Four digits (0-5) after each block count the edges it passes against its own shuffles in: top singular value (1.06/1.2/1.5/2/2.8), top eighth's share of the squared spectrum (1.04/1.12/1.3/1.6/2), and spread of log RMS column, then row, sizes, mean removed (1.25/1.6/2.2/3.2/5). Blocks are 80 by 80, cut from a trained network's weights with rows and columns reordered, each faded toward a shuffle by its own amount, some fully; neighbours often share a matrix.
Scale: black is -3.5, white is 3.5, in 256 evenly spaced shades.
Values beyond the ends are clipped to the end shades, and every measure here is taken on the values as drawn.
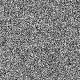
0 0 0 0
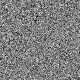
0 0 0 0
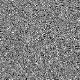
2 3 1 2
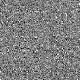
3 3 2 1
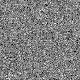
2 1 0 1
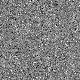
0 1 0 1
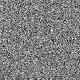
2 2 1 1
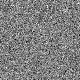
1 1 0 0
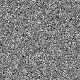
0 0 0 0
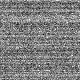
4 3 1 1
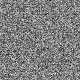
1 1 0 0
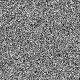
0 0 0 0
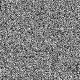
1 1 0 0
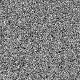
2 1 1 0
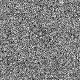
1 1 0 0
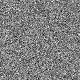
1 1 0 0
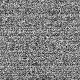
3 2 0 0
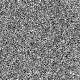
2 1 0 0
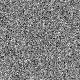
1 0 0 0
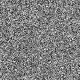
1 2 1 1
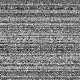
5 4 2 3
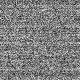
3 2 0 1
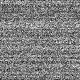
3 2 0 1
